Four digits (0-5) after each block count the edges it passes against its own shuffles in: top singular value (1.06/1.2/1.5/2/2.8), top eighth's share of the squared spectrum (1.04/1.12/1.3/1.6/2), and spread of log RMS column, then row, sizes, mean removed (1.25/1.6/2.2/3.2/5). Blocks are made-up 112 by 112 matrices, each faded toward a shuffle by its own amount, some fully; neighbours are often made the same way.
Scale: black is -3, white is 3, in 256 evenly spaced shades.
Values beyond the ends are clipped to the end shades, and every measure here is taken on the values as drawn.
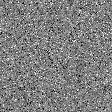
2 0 0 0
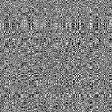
5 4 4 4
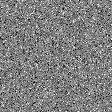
0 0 0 0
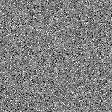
3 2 0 0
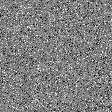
0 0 0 0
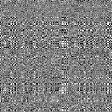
5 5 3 4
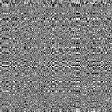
5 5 3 4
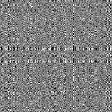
5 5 4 3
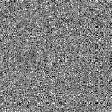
4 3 2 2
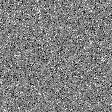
0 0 0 0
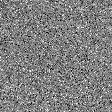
2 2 0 0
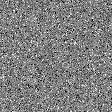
0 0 0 0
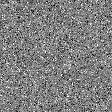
2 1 0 0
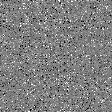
1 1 1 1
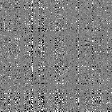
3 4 4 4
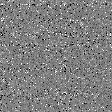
1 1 2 2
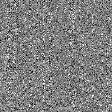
1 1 3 0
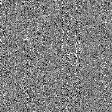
1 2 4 0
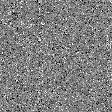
0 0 1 0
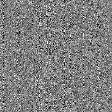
1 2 3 0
